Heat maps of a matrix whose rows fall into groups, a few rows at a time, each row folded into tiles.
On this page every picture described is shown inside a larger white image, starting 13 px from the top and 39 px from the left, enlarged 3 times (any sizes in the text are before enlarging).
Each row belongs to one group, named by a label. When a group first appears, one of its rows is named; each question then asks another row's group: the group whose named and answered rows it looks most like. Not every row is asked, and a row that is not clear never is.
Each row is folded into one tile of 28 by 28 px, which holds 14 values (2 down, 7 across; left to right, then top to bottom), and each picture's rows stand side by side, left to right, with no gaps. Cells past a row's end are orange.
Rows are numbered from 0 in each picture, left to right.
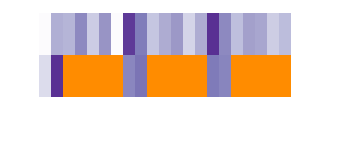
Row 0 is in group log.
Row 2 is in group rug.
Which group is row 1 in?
rug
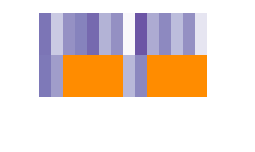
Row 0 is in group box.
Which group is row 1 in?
log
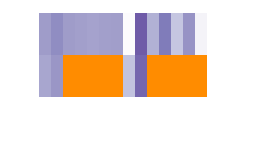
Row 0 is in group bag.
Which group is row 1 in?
log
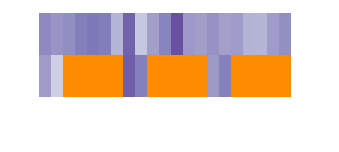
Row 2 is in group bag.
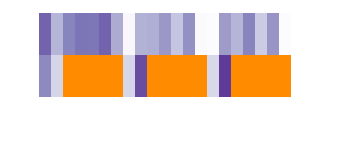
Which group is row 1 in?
log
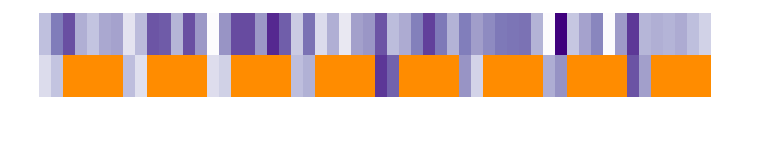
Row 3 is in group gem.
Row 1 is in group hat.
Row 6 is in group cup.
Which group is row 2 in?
hat
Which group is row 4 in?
box
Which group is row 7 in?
rug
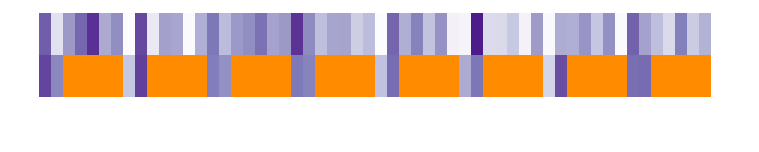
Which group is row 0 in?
box
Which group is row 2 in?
box
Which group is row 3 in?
rug
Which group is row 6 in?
log
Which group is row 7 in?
rug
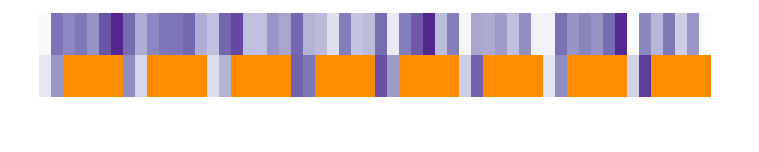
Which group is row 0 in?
hat
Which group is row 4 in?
box
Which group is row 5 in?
log
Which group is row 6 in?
hat
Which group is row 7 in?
log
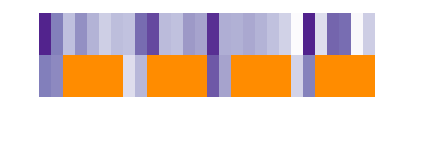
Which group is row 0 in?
rug
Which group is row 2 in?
rug
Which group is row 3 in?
cup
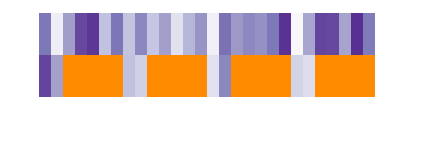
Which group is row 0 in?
box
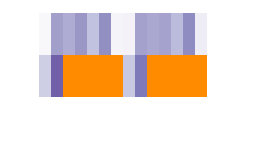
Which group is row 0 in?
log
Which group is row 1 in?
log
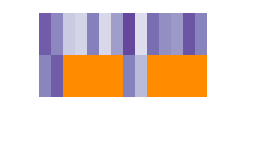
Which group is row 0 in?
rug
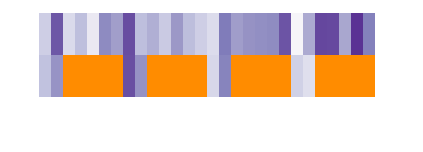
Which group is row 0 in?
gem
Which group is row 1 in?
rug
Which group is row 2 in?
hat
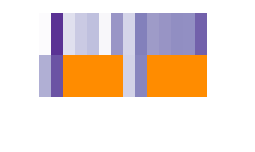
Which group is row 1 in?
hat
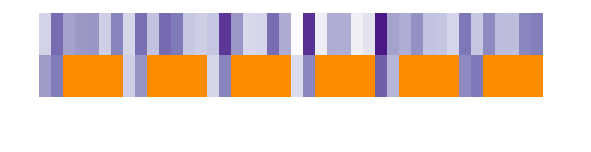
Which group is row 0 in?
cup
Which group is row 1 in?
cup
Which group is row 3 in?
cup
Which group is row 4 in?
rug
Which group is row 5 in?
bag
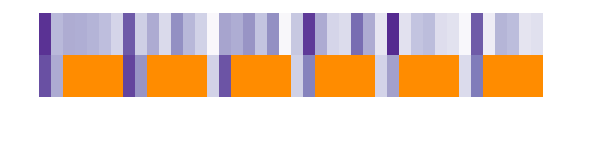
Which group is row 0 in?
rug
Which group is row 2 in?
log
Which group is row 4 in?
cup
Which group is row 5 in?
cup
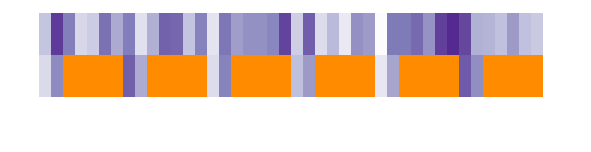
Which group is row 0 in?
gem
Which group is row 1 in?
box
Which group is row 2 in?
hat
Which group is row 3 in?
gem
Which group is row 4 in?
hat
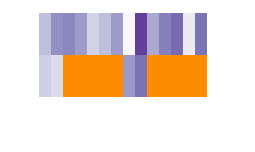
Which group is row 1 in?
cup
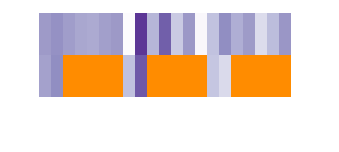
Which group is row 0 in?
bag
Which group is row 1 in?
log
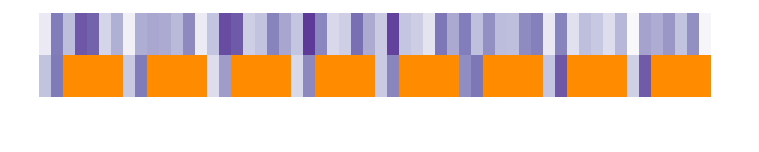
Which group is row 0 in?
cup
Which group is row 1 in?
log
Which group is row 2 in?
gem
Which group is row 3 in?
gem
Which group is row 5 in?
bag
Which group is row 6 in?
cup
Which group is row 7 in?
log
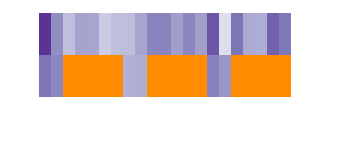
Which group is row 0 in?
rug
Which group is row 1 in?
hat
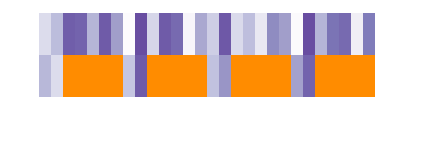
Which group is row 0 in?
hat
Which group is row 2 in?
gem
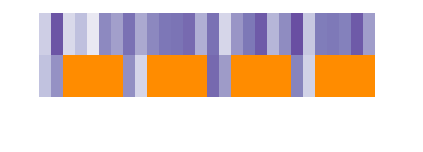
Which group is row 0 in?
gem
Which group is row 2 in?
box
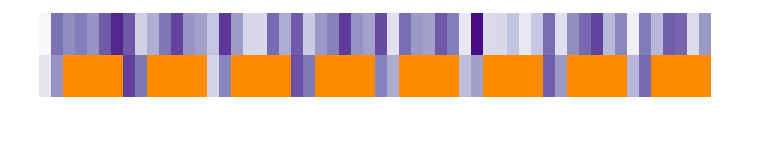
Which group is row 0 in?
hat
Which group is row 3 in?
box
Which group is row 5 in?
cup
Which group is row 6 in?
box
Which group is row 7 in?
cup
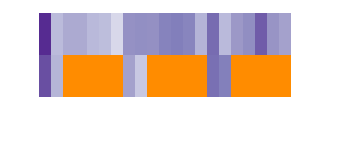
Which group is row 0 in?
rug
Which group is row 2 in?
box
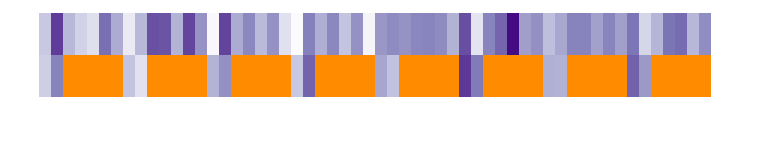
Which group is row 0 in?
gem
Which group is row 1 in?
hat
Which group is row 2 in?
log
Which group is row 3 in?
log
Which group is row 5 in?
box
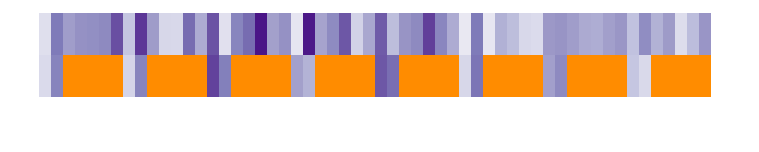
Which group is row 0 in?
hat
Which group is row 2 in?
box
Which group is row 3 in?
cup
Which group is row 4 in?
box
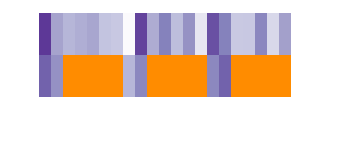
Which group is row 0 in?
rug
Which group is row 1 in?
log
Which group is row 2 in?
rug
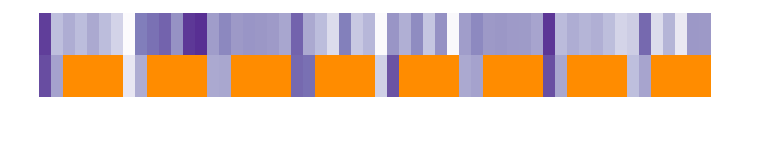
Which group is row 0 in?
rug
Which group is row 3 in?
rug
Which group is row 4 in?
log
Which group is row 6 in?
rug
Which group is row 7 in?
gem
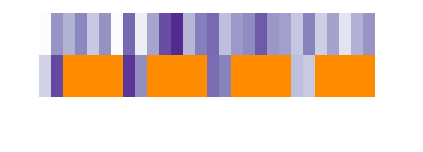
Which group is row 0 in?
log
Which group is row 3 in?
gem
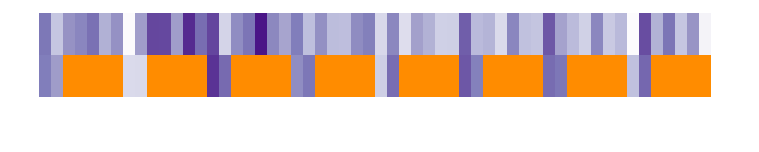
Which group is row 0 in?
box
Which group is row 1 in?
hat
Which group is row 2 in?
box
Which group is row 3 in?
bag
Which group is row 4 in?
cup
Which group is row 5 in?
rug
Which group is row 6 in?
rug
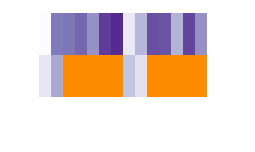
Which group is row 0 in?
hat
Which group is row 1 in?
hat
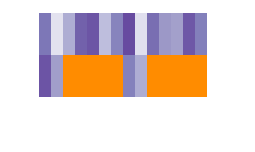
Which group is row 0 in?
box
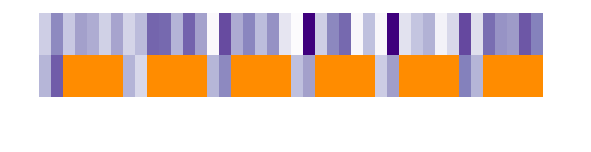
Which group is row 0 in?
cup
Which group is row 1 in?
hat
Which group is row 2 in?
log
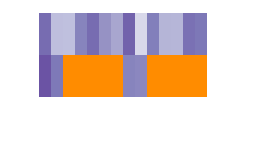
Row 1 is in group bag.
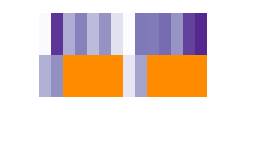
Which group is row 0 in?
log
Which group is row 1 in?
hat
